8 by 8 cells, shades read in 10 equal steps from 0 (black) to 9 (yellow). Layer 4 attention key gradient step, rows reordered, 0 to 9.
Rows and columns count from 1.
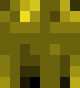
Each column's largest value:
6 5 9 8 4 5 7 7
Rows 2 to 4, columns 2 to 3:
4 9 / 5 5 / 4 4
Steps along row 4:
same same same same same same same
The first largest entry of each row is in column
4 3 2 1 6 1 8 8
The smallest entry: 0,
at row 8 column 4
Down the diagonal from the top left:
3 4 5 4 4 4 3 7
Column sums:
36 34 34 32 32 33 33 40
